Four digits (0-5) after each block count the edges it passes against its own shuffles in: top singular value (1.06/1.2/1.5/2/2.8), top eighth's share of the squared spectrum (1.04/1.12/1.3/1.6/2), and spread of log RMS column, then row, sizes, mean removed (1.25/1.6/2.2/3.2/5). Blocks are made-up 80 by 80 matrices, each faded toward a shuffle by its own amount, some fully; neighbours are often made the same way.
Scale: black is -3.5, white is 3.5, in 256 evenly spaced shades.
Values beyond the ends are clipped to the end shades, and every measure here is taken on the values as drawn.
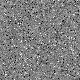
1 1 0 0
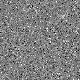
3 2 0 0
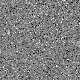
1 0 0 0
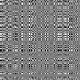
5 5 4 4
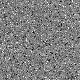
1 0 0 0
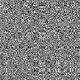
4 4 2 2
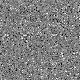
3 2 0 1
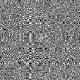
4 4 2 2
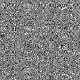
4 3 2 2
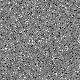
1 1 0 0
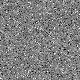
0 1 0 0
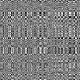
5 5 4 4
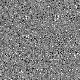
3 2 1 1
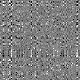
5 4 3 2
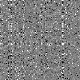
4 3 2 1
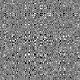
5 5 3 3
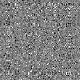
4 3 2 2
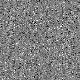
3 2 1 1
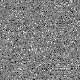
3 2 1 1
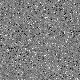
0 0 0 0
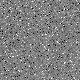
0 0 0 0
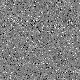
1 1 0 1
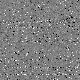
2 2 0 1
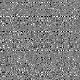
4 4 2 3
